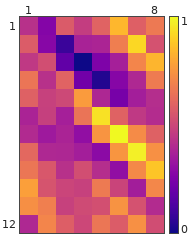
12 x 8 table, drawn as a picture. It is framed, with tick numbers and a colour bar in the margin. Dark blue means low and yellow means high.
Average level on the scale: 50%. Mirror symmetry: none. Grain: diagonal, down to the right. Ninth with the lowest average: top middle.
